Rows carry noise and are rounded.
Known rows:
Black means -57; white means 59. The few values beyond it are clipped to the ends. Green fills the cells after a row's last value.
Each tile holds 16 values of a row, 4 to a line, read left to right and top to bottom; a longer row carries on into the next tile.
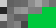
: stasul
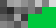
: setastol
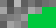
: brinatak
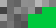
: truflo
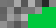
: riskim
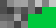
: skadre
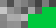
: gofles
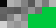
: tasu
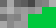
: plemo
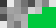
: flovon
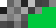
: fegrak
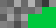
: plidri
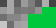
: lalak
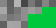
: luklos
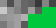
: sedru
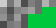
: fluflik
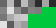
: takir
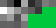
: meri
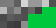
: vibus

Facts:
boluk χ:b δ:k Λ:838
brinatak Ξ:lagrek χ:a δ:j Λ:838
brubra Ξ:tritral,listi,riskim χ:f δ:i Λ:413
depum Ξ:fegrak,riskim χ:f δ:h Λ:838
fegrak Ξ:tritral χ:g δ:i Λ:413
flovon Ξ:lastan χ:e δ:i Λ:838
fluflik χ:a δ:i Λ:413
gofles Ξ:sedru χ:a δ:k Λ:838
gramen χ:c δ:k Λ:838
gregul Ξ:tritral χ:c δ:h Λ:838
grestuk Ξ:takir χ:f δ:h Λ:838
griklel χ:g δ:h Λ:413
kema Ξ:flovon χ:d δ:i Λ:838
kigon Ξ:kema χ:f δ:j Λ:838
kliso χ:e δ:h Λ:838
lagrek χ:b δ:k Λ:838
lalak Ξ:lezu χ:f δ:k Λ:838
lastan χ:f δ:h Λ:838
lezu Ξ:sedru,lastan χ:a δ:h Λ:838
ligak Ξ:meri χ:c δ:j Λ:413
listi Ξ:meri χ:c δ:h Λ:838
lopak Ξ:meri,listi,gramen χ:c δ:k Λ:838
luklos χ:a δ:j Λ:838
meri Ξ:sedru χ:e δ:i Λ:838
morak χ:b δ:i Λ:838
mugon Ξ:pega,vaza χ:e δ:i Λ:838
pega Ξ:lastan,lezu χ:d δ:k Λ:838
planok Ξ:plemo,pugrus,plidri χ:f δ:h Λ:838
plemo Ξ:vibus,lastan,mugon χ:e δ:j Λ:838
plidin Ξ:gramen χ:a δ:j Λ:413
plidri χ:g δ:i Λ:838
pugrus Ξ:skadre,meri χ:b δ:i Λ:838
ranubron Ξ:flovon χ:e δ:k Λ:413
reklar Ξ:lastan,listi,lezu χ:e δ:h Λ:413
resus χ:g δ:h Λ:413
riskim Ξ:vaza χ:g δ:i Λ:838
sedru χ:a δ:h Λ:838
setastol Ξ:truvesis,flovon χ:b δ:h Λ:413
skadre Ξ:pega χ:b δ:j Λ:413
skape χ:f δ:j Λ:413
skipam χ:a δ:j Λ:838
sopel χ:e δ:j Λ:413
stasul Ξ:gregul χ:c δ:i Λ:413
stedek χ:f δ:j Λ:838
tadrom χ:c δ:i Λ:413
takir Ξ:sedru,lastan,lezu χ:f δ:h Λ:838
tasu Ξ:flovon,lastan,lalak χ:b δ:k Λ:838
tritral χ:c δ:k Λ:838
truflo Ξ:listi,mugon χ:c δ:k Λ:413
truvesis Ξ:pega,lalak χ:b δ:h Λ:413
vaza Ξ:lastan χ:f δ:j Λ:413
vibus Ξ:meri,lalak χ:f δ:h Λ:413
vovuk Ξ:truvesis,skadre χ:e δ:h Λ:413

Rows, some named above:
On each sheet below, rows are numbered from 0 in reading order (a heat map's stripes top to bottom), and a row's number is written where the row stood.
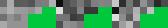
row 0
plemo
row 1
pugrus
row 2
gregul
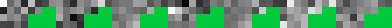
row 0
fegrak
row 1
ligak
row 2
grestuk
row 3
meri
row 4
depum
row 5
flovon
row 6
gramen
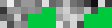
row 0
vaza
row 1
lezu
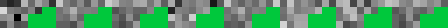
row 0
listi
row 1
sopel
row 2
skape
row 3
tritral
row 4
sopel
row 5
lastan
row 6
reklar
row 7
skape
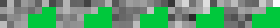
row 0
lalak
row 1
plemo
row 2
kigon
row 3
kema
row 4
ranubron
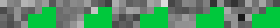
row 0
skape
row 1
depum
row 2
vovuk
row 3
lagrek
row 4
lopak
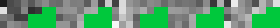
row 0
pugrus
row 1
mugon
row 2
pega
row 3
kliso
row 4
flovon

